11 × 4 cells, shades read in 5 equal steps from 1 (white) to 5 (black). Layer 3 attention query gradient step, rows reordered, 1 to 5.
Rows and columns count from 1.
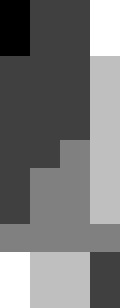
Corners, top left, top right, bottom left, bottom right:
5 1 1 4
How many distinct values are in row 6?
3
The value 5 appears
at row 1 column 1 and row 2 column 1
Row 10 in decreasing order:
4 2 2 1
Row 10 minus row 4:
-3 -2 -2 2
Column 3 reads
4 4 4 4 4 3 3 3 3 2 2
